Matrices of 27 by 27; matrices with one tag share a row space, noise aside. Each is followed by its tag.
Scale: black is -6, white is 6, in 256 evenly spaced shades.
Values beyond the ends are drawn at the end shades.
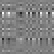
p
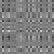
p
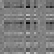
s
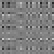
p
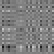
p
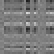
s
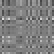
p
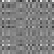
p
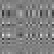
p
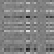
s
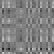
p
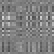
p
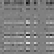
s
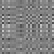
p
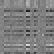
s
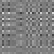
p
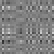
p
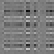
s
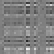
s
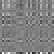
p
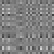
p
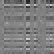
s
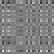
p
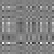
p
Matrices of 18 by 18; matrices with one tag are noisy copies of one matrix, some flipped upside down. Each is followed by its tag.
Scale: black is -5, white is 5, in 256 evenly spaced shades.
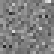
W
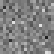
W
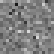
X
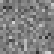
W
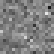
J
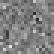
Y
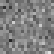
W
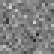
Y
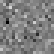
Y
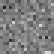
W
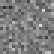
W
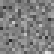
W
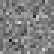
X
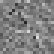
X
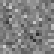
Y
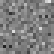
W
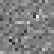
X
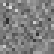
Y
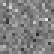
Y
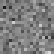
W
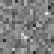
J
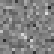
J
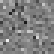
X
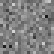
W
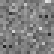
W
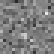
J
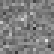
J
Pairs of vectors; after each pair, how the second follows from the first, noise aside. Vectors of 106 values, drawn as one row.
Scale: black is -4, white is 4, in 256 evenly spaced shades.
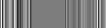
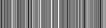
shuffled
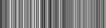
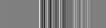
partly zeroed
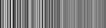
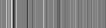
partly zeroed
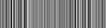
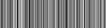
shuffled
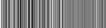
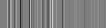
partly zeroed
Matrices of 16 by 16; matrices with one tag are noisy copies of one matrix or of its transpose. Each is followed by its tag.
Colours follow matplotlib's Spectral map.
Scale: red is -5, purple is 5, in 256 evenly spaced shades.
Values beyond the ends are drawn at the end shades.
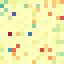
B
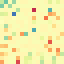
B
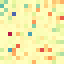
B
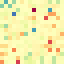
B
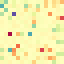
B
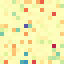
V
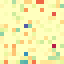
V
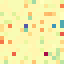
V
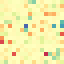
V
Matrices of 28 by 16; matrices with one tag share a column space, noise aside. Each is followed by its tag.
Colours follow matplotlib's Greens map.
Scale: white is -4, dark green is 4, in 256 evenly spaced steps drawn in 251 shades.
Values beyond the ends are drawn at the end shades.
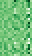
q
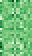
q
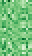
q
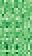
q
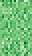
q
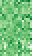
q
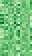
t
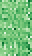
q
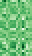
q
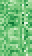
t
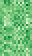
t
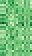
t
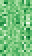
t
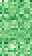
q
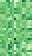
q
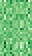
q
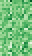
q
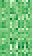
q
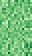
q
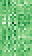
t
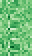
q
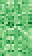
t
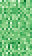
q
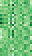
t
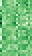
t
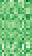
q
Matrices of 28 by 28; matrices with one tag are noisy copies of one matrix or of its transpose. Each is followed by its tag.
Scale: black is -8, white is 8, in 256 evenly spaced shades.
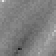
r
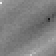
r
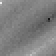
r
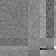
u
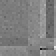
u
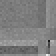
u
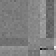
u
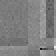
u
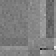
u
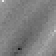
r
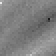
r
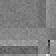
u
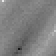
r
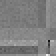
u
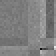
u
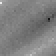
r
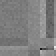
u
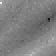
r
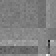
u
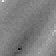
r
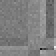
u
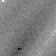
r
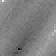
r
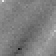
r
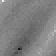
r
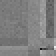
u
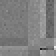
u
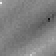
r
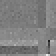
u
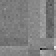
u
